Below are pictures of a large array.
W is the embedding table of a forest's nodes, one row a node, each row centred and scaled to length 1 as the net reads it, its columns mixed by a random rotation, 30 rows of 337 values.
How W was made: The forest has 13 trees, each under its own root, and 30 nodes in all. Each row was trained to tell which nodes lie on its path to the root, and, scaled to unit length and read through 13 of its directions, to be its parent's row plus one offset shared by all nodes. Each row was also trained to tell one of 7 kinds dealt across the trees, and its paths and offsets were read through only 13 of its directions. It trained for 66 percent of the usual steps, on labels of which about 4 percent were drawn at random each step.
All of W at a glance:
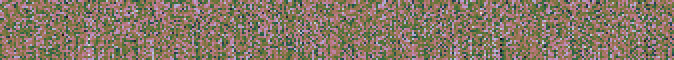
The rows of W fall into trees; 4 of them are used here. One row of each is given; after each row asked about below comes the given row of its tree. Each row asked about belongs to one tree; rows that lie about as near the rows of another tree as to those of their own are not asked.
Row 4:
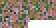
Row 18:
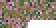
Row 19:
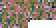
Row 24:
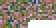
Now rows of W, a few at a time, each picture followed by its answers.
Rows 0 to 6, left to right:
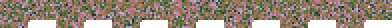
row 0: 18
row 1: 18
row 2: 4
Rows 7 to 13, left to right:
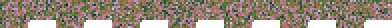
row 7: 4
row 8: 18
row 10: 24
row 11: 4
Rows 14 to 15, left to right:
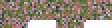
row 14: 18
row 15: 4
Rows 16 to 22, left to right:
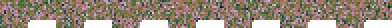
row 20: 24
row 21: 24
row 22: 19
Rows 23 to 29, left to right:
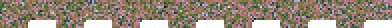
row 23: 4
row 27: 19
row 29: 19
